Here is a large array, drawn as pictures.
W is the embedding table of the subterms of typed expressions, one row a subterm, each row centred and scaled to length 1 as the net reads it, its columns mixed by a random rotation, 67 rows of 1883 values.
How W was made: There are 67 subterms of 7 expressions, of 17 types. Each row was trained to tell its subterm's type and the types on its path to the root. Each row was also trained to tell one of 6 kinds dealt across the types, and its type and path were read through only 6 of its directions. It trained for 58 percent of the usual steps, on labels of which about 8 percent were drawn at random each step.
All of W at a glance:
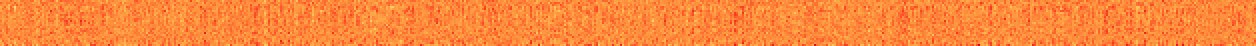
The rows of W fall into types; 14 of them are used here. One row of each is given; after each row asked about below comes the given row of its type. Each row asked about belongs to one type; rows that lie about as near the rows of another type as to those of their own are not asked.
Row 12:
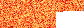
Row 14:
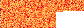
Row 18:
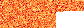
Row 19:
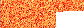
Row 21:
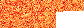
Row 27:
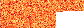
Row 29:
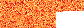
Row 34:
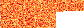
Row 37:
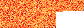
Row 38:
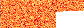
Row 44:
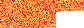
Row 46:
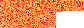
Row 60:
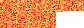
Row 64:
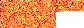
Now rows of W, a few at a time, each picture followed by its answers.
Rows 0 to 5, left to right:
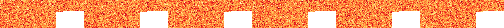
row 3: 29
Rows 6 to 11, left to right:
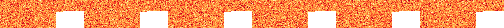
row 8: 64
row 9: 12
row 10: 14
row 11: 14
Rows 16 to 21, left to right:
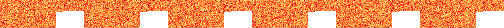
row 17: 60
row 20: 64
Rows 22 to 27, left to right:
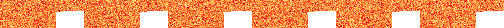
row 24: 14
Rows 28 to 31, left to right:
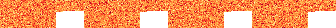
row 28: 44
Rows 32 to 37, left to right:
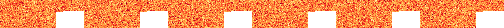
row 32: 18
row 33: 38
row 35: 12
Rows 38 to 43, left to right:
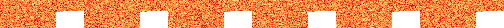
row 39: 60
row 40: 44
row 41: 14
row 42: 64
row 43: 19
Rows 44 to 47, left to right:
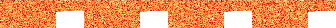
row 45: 38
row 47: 18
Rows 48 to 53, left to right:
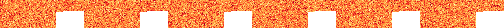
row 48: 19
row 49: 38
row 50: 19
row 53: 29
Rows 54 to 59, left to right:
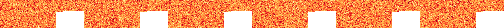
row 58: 60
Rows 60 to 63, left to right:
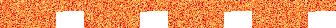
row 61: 19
